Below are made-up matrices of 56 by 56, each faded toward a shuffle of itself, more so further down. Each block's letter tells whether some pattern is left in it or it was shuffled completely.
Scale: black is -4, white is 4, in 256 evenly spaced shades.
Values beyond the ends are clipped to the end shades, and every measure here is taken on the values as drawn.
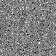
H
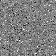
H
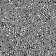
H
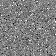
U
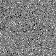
U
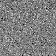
H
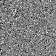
U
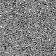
H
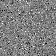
U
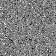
U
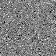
H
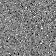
H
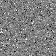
H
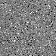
H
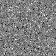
H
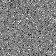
U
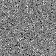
H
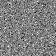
U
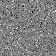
U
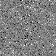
H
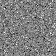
H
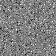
H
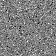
U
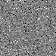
H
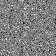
H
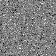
H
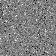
U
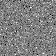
H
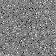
H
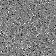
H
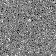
U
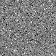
H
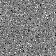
U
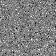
H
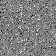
U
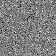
U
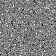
U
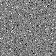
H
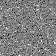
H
